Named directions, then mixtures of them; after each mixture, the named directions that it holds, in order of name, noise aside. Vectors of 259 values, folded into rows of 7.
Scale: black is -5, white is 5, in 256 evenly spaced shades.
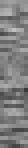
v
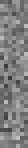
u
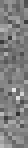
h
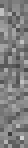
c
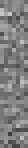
c, v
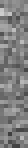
c, v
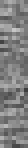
h, v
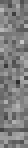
c, u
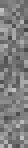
c, h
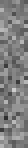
c, h, u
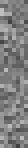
c, h, v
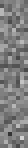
c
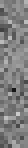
c, h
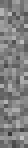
c, u, v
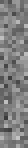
u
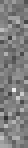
h, u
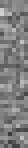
c, v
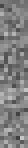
c, u, v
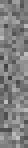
u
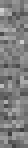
c, u, v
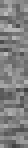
h, v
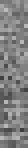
u, v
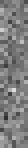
c, h, u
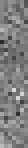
h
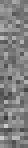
h, u, v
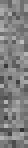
c, u, v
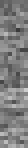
c, v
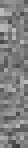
c, h, v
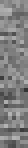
u, v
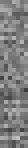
u, v
